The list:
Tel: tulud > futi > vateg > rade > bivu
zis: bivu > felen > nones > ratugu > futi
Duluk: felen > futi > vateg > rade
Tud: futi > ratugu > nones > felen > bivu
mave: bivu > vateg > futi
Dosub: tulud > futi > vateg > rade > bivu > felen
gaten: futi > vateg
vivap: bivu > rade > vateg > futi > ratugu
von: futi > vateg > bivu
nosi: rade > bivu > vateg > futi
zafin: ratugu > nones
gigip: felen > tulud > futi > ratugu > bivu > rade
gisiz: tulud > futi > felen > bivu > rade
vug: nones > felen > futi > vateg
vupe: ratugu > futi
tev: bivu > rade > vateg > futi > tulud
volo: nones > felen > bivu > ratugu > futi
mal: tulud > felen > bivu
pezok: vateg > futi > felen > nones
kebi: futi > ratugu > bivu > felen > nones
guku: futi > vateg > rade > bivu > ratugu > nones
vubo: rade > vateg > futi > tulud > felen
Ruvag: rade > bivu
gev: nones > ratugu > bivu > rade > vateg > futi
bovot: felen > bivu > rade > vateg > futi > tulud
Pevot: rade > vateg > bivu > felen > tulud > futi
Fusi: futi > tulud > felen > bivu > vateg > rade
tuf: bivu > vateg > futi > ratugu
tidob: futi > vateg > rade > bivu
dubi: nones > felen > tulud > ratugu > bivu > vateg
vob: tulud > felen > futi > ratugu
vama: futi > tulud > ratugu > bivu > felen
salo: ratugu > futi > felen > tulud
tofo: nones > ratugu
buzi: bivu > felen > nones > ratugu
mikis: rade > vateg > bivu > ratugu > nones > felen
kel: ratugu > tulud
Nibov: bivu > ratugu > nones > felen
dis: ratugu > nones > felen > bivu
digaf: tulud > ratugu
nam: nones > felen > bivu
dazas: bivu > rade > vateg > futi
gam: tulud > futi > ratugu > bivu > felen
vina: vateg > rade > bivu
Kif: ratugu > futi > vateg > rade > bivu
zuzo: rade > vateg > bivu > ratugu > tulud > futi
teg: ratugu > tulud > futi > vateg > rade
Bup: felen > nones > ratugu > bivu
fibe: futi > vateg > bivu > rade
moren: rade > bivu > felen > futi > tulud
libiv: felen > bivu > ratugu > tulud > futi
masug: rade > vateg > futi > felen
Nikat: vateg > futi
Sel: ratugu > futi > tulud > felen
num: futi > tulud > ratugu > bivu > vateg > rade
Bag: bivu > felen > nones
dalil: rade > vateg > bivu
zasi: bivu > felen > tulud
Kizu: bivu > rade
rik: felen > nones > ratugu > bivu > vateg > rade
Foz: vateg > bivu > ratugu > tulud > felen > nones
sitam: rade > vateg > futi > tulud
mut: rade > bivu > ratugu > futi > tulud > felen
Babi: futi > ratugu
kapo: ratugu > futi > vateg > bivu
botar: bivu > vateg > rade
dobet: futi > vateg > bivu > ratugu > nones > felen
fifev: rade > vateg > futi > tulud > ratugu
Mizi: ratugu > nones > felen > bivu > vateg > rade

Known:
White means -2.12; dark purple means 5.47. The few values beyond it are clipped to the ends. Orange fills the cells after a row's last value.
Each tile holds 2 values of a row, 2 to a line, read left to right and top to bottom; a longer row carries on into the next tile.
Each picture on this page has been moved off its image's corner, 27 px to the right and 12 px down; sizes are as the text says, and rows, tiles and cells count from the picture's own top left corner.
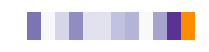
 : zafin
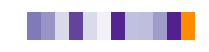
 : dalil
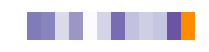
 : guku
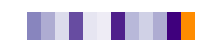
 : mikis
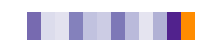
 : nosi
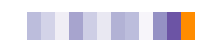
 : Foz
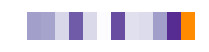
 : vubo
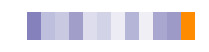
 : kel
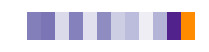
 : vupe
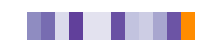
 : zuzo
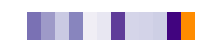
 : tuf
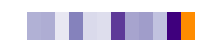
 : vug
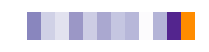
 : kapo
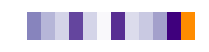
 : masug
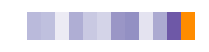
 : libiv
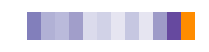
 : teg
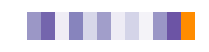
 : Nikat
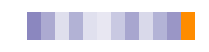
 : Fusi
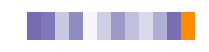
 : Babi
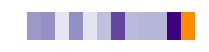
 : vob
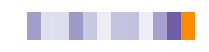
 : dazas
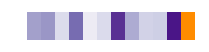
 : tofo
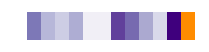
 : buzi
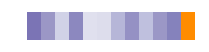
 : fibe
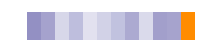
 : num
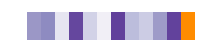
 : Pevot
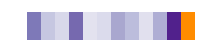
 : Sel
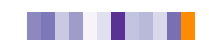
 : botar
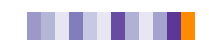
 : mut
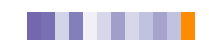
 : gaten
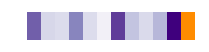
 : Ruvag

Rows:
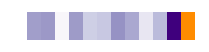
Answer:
gisiz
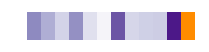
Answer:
mave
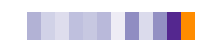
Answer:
Duluk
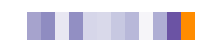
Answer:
salo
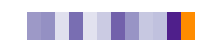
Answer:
gev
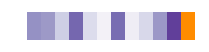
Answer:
sitam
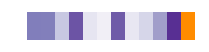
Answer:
fifev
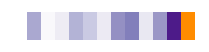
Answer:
Bup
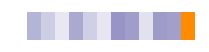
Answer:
vama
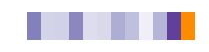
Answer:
vivap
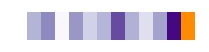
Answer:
gam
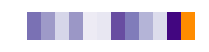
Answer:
zis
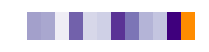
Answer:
volo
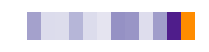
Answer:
rik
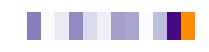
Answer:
dis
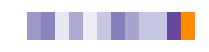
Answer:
bovot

